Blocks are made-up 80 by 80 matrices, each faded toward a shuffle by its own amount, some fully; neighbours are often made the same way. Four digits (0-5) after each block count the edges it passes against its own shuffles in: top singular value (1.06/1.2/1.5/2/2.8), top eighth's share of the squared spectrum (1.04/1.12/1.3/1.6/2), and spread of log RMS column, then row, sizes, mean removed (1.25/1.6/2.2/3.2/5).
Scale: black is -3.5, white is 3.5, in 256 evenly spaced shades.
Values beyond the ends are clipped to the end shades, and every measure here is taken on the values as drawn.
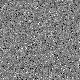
1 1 0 0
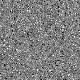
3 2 0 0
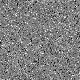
2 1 0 0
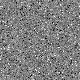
0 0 0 0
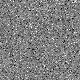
0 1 0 0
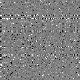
4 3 1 2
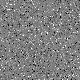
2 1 0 0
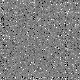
2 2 2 1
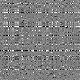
5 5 2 3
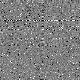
4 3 0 2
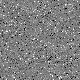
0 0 0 0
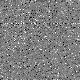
3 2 0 1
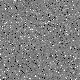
0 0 0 0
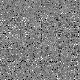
3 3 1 1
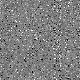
3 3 1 1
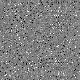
3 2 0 0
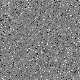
2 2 1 0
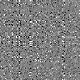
4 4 3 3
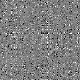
4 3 2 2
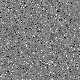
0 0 0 0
